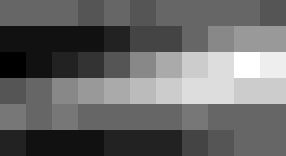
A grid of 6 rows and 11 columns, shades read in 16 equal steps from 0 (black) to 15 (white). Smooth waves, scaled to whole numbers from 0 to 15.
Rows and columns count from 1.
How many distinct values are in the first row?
2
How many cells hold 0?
1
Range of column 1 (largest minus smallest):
7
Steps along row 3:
up up up up up up up up up down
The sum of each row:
63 46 83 111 69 32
